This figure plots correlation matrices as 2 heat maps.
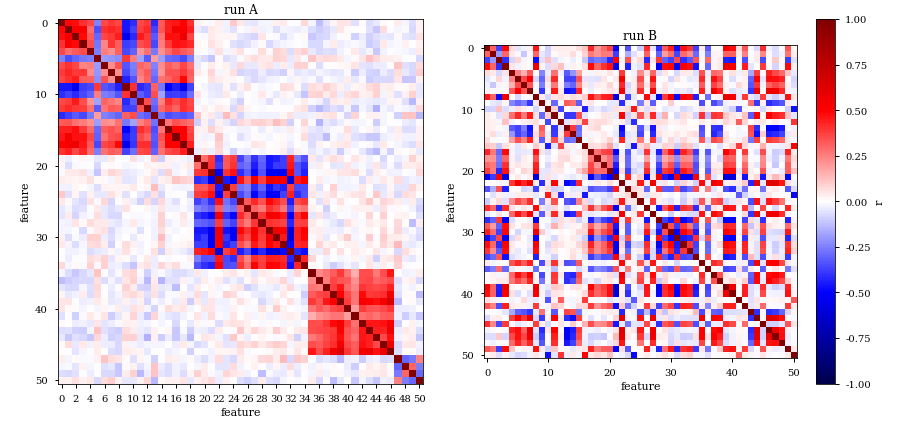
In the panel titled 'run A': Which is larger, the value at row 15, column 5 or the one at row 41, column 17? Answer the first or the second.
the second
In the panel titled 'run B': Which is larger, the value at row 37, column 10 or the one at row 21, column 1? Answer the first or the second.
the first
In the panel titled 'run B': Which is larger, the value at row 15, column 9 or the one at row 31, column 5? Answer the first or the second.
the second
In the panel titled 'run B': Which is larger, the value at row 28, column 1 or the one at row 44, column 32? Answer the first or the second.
the second
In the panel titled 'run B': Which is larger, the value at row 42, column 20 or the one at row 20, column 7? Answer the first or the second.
the first
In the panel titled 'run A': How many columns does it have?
51
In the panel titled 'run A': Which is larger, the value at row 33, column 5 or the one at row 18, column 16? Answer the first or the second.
the second
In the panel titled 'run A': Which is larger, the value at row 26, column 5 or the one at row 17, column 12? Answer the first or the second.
the second
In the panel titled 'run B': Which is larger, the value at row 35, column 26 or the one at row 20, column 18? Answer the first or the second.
the second
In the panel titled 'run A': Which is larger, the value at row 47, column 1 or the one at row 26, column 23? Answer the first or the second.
the first
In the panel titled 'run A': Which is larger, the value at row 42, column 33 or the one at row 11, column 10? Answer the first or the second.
the first
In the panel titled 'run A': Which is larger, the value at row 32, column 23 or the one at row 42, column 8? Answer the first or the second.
the first
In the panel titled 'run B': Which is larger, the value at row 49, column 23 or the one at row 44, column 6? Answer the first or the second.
the second
